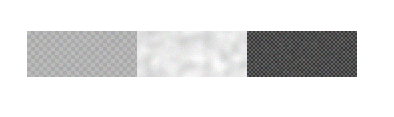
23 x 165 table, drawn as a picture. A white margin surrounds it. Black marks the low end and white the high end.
The table splits into one row of 3 panels. Panel 1,1: high, checkered, faint in contrast. Panel 1,2: very high, blotchy, faint in contrast. Panel 1,3: low, checkered.
